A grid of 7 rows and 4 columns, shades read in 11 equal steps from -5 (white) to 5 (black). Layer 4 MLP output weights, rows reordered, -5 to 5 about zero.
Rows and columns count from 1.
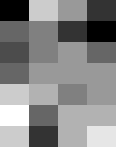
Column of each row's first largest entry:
1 4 1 1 3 2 2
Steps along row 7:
up down down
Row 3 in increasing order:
-1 0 1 2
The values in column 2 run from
-3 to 3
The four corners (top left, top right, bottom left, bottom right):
5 3 -3 -4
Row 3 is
2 0 -1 1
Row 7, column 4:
-4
